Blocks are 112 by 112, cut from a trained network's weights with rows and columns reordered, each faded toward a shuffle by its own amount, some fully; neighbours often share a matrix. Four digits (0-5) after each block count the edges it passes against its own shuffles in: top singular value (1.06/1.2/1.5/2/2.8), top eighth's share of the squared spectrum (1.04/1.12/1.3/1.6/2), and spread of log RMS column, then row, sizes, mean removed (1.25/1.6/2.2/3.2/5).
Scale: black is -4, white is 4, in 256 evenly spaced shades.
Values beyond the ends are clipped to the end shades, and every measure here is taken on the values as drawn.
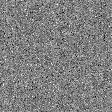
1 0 0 0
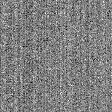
3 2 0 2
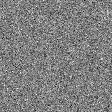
0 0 0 0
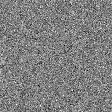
1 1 0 0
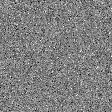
0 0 0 0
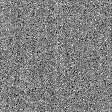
1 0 0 0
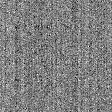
3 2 0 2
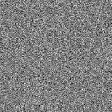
3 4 2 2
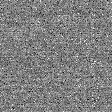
2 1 1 0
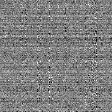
4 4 3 1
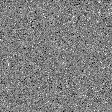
0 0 0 0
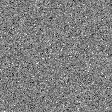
0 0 0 0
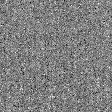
1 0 0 0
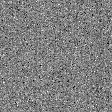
1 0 0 0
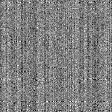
4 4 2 3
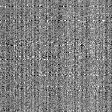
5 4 2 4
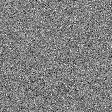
1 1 0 0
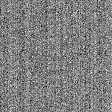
3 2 0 1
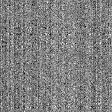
4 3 1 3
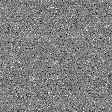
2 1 0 0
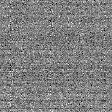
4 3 3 0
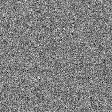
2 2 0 0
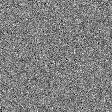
2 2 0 0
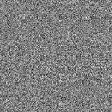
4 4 2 2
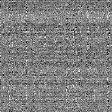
4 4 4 1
